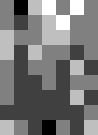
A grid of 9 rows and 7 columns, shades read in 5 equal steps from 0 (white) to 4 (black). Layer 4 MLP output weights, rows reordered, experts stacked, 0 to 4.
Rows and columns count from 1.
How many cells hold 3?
22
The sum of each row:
11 12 11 14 16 17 18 20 16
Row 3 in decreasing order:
2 2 2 2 1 1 1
